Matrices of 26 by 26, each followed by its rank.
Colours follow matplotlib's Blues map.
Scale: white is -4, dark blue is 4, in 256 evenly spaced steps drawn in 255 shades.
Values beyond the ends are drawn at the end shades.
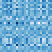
two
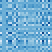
two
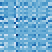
two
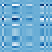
one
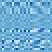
two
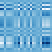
one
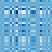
one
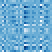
two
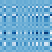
one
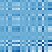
one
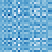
two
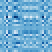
two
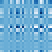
one
